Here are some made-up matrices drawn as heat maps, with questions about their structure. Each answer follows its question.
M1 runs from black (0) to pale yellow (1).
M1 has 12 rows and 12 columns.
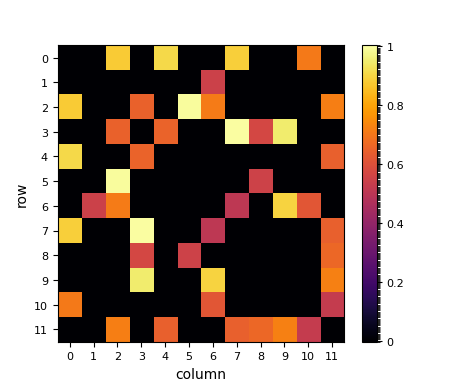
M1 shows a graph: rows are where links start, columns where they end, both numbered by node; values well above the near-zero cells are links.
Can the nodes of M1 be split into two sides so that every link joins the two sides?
yes
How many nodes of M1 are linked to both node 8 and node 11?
0
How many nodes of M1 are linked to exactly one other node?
1
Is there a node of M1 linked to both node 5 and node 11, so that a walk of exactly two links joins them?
yes
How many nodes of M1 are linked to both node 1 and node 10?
1
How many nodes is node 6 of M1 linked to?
5
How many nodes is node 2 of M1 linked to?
5
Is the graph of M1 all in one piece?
yes
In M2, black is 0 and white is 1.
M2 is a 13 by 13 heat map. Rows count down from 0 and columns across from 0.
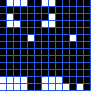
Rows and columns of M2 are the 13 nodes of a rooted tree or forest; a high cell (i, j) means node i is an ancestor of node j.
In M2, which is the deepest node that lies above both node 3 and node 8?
11
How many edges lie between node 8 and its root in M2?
2
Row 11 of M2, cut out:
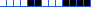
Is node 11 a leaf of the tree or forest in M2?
no
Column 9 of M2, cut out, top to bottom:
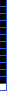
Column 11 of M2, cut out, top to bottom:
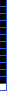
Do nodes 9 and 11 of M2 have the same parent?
yes
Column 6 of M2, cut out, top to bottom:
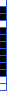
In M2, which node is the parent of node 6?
3
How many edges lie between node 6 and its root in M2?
4
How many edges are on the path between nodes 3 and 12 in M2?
3
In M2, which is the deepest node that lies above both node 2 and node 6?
3
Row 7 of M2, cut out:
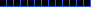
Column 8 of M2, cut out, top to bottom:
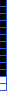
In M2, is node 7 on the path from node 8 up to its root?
no
